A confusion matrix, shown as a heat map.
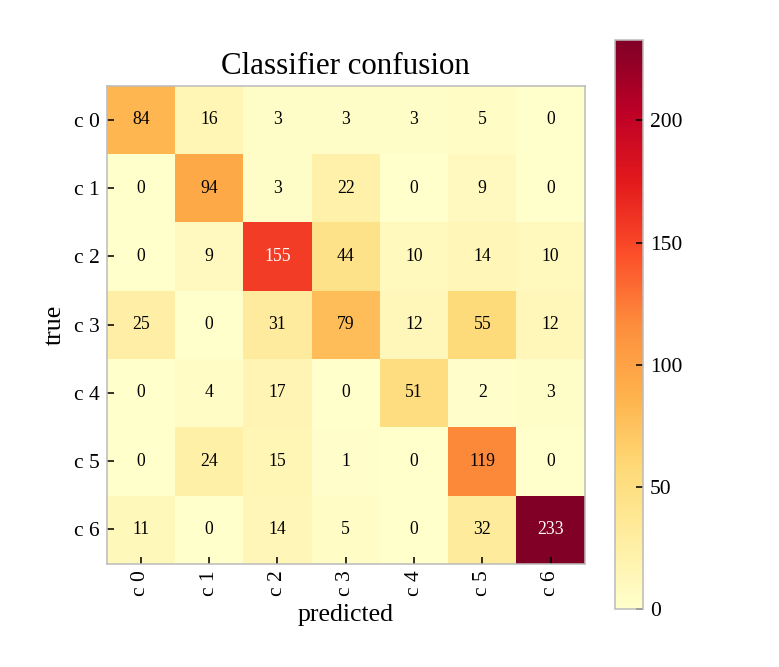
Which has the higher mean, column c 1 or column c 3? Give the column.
c 3
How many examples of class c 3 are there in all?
214
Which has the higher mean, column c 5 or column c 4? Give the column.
c 5
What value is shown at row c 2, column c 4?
10
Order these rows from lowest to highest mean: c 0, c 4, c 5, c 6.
c 4, c 0, c 5, c 6
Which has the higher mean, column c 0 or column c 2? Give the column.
c 2
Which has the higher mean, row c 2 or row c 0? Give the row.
c 2
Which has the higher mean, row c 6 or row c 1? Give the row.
c 6
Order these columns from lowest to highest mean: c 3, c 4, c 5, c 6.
c 4, c 3, c 5, c 6
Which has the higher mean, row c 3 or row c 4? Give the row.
c 3
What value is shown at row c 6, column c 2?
14
